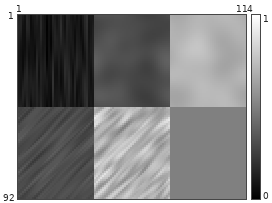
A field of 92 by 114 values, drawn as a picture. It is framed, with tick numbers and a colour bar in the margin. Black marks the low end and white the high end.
It is made of 2 by 3 panels. Panel 1,1: very low, streaked downward, faint in contrast. Panel 1,2: low, smooth, faint in contrast. Panel 1,3: high, smooth, faint in contrast. Panel 2,1: low, slanting up to the right, faint in contrast. Panel 2,2: high, slanting up to the right. Panel 2,3: middling, flat.
